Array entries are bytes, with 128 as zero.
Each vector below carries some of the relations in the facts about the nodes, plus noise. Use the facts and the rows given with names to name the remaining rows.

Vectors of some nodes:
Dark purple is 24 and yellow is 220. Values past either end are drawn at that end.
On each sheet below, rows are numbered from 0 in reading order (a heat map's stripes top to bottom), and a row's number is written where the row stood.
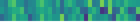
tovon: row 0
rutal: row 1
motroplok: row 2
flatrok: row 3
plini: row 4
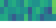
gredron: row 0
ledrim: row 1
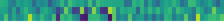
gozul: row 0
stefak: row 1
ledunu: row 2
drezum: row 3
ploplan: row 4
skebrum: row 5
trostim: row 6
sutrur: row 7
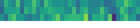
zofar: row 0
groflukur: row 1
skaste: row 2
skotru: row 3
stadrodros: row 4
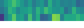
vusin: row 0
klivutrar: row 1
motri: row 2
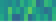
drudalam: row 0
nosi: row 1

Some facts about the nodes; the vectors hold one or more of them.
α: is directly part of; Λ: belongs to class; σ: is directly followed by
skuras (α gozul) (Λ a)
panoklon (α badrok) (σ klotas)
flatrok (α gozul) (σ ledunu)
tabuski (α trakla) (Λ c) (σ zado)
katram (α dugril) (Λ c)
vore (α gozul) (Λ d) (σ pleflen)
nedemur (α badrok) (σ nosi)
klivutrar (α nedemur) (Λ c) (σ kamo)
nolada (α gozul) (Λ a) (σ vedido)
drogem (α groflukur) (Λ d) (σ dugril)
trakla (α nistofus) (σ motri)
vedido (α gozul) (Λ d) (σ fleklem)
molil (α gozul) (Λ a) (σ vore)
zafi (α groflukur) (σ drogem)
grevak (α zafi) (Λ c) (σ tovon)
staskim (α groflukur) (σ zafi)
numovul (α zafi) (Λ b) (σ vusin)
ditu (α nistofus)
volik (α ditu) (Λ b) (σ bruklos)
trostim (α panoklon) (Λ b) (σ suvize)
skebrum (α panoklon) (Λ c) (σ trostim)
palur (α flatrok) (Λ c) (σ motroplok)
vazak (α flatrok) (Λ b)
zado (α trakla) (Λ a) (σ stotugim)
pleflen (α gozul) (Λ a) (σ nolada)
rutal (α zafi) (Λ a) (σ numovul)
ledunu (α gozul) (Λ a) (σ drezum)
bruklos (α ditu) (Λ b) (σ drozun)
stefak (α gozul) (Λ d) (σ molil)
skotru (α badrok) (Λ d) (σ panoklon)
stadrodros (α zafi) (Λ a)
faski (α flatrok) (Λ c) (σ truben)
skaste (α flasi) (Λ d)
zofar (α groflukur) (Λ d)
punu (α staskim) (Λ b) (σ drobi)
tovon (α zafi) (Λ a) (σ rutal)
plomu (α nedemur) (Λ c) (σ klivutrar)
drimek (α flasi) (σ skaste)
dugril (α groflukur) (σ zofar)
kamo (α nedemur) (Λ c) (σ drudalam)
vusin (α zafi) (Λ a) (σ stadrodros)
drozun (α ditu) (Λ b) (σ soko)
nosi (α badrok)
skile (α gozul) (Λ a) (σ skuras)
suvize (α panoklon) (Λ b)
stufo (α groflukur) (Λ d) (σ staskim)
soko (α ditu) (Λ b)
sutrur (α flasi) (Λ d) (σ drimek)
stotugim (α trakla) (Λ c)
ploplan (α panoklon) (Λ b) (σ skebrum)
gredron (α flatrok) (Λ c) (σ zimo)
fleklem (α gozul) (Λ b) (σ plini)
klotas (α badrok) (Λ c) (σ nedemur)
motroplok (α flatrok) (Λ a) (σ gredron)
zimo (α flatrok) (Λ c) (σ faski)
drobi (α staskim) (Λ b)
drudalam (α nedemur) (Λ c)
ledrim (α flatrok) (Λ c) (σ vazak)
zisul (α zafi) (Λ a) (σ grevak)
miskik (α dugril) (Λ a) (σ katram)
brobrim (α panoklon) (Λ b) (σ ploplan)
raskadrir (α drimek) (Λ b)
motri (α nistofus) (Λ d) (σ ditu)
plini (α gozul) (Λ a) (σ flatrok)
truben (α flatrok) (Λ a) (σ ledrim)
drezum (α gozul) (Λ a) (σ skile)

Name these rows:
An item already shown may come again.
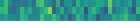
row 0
ditu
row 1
zisul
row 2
stotugim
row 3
ledrim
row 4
vedido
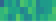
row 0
raskadrir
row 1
flasi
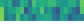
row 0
brobrim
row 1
numovul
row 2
ledrim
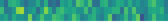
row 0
miskik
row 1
stufo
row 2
raskadrir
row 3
nedemur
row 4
zafi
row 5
rutal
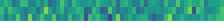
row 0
trostim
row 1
stufo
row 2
groflukur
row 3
plini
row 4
motroplok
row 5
gredron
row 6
punu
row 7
flasi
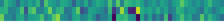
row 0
bruklos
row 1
staskim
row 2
volik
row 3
faski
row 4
skile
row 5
klotas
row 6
vusin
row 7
nolada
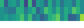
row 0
zado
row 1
tabuski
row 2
plomu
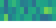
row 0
motroplok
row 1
katram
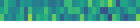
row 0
drozun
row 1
skotru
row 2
grevak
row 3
vazak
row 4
palur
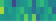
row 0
panoklon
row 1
motroplok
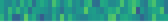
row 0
kamo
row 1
zimo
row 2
pleflen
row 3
badrok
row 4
drobi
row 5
tovon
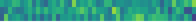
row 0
truben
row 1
skebrum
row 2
dugril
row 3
trostim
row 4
drimek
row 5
skaste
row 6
vazak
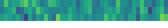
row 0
fleklem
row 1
suvize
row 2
vore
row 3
nistofus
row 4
soko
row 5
trakla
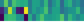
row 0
skuras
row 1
drogem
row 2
molil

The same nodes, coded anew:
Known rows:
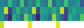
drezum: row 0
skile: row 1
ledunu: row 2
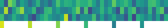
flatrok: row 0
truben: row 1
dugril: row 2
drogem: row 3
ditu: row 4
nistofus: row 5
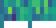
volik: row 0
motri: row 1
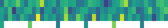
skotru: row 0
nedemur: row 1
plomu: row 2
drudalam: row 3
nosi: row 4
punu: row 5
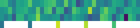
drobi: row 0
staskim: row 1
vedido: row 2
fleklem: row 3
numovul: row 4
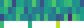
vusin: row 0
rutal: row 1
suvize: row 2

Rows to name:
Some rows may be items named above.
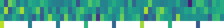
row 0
flatrok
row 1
ploplan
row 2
palur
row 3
trostim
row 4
katram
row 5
fleklem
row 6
zimo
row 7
drobi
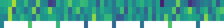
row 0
panoklon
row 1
ledrim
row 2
flasi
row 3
katram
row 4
zado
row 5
stotugim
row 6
ledrim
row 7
palur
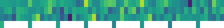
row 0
raskadrir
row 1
groflukur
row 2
soko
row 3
zafi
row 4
drimek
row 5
zafi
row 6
gredron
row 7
stufo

